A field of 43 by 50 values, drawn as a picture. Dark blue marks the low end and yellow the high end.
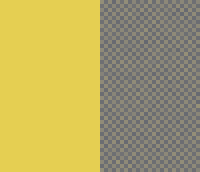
The table splits into one row of 2 panels. Panel 1,1: very high, flat. Panel 1,2: middling, checkered.
